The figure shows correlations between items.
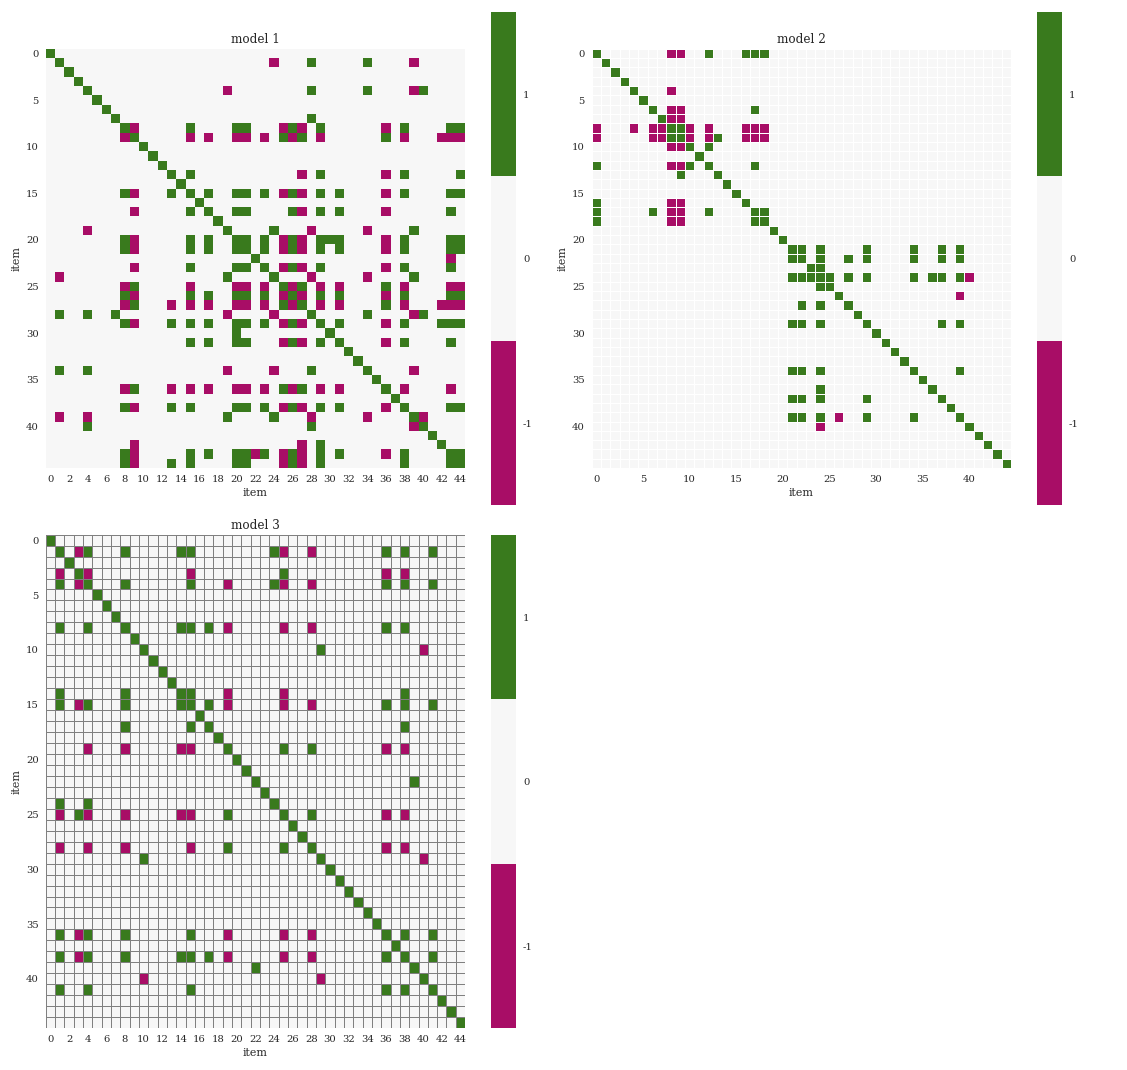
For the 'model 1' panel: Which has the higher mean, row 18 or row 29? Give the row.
29
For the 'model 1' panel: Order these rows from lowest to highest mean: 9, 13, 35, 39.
9, 39, 35, 13
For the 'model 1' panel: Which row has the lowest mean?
27
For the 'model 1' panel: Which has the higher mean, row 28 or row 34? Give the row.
28
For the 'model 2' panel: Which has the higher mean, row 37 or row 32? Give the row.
37
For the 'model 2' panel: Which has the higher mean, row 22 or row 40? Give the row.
22
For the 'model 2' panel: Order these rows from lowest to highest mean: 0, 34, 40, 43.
40, 43, 0, 34
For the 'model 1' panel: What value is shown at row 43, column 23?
1
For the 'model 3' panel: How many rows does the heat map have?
45
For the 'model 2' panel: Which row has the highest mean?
24
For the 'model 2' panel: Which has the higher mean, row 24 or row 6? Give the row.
24
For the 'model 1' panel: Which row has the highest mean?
29
